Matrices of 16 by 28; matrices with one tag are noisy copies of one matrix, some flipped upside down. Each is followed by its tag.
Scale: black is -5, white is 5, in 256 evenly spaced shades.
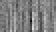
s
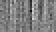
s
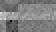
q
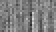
s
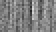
s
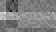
q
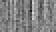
s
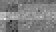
q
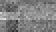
q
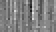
s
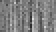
s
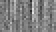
s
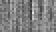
s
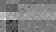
q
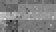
q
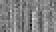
s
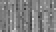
s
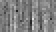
s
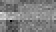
q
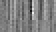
s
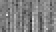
s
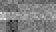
q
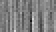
s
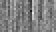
s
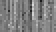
s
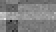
q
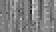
s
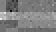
q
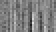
s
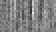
s
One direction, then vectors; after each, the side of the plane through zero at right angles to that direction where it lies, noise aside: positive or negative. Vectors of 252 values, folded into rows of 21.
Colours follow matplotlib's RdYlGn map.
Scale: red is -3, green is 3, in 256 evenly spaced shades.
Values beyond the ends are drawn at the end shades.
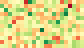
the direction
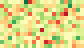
negative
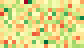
positive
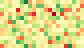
negative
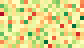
positive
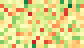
negative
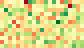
positive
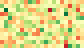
positive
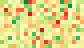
negative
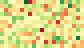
negative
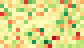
positive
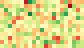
positive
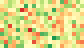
negative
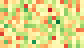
positive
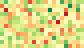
negative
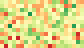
positive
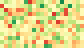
negative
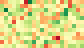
positive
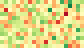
negative
